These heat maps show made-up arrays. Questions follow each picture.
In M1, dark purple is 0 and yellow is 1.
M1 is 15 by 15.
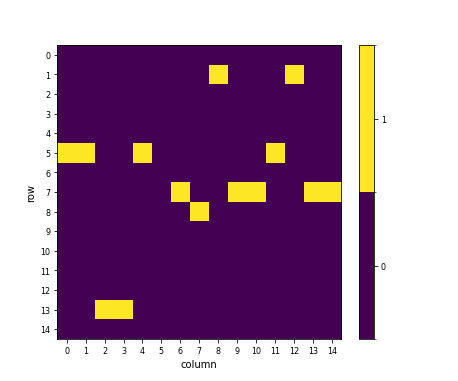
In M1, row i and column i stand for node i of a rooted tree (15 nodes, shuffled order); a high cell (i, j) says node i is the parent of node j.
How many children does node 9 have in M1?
0
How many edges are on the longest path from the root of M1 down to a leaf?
5
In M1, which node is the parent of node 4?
5
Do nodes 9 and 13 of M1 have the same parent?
yes
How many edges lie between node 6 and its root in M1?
4
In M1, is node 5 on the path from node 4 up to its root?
yes
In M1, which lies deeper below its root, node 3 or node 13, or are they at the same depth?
node 3
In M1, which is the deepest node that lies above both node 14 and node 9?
7
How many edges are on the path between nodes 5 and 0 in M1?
1
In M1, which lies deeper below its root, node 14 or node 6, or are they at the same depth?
the same depth
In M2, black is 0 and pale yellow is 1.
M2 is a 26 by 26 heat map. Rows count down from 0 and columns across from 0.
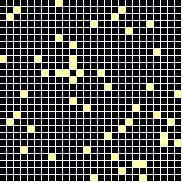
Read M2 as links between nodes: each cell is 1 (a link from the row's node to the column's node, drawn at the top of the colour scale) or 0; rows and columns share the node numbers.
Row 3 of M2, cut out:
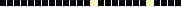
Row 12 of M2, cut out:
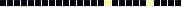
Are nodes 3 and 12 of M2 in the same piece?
yes
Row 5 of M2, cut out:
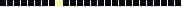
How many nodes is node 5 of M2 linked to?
1
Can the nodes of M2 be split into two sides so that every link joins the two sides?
no
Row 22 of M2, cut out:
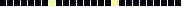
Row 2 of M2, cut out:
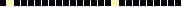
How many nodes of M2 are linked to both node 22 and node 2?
1
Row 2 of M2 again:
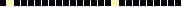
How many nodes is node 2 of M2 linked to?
2
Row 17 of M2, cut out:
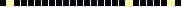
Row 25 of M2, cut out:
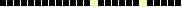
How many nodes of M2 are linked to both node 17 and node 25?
0
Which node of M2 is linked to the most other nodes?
node 10
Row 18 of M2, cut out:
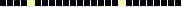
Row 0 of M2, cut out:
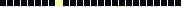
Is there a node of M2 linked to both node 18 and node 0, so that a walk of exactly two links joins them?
no
